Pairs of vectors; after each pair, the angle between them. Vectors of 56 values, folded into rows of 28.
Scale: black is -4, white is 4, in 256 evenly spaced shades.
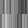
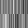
partly aligned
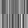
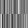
partly aligned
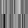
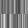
nearly opposite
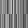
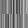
nearly opposite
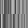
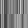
partly aligned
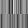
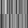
partly aligned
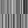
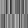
orthogonal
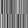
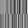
orthogonal
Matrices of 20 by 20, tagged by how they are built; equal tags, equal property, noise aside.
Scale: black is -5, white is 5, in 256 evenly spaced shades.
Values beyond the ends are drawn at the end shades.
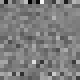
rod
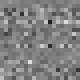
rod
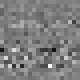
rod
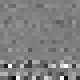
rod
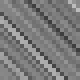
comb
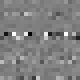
rod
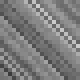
comb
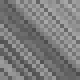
comb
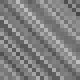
comb
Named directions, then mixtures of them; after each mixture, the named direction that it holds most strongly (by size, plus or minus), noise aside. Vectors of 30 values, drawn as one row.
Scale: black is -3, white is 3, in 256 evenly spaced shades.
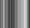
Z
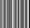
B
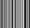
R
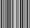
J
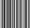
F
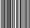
F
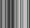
Z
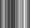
Z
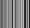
R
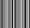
R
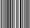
J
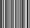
F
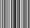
J
